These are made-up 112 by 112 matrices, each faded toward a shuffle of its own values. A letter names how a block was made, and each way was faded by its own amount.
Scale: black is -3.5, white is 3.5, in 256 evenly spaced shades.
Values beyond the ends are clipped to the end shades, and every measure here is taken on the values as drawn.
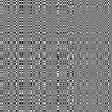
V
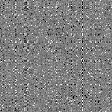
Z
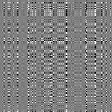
V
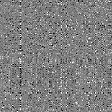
Z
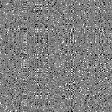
Z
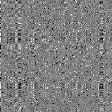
Z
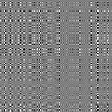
V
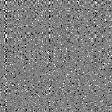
Z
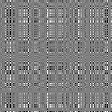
V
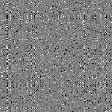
Z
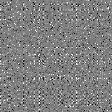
Z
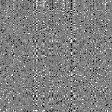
Z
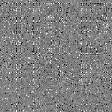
Z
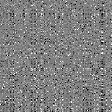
Z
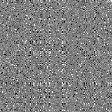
Z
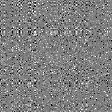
Z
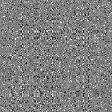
Z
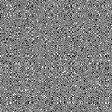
Z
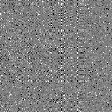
Z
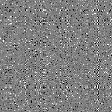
Z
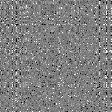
Z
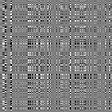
V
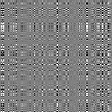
V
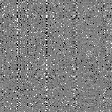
Z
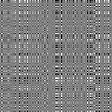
V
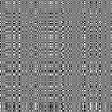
V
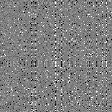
Z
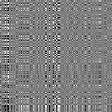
V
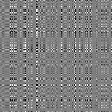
V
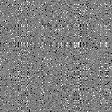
Z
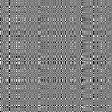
V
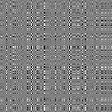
V
